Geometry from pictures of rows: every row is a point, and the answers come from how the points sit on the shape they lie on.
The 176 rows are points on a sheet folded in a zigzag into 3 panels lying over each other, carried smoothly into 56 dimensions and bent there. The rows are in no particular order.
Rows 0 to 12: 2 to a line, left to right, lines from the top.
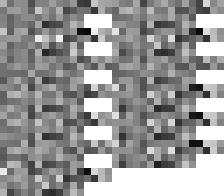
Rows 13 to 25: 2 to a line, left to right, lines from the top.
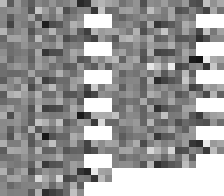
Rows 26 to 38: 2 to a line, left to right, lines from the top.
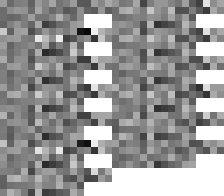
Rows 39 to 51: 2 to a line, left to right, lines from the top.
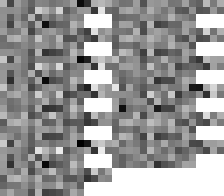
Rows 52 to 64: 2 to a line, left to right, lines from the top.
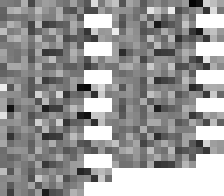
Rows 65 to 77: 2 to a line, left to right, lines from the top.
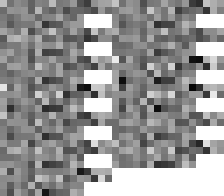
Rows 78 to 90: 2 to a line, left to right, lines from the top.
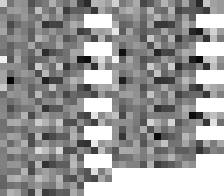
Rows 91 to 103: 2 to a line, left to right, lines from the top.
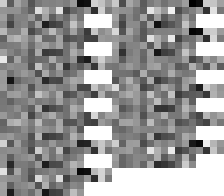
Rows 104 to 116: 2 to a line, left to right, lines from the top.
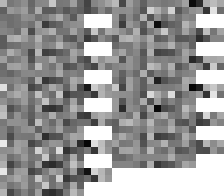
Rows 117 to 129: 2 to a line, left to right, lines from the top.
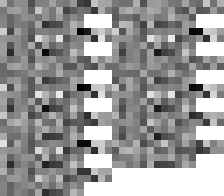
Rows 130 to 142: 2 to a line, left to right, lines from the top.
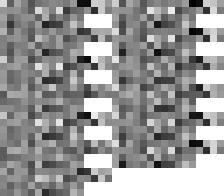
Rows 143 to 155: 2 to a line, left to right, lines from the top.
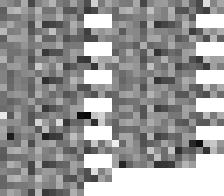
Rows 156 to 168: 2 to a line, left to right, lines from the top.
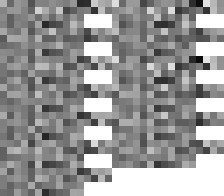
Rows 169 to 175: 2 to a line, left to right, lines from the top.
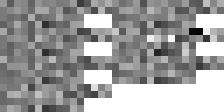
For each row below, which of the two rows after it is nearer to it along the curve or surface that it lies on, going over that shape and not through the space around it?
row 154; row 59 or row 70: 70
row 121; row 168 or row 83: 83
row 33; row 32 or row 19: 32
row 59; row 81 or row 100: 81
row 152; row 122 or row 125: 125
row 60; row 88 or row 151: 151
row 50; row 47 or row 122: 122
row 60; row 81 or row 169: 81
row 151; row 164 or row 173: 164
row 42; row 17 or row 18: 18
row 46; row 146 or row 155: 146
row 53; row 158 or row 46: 46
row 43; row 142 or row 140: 142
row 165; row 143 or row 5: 143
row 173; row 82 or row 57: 82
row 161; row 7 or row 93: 93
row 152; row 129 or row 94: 129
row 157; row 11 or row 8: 8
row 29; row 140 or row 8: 8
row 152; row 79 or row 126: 79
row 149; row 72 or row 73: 73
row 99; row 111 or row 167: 167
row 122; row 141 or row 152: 141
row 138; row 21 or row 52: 52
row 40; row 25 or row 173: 25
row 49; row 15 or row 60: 60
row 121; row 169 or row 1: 1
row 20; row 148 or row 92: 92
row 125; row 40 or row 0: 40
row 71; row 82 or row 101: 82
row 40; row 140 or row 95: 140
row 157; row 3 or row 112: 3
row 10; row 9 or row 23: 23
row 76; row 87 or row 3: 3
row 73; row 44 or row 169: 169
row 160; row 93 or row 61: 93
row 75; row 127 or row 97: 97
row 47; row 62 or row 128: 128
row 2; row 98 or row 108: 98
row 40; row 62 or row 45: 45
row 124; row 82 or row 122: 82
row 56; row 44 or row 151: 44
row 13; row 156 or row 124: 124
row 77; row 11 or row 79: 11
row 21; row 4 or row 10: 4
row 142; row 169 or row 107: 107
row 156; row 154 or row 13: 154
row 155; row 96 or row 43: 43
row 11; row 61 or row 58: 58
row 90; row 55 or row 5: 5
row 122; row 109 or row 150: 109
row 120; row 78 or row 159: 78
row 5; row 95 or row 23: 23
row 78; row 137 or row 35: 35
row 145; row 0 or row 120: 0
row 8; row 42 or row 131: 42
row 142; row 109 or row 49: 49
